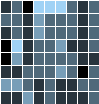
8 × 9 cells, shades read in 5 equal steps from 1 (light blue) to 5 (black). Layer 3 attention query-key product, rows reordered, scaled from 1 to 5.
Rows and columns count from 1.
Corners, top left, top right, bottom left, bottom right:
4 3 4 3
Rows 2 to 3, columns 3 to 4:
4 2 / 4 2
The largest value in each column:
5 4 5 4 3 4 4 5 4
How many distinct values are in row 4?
5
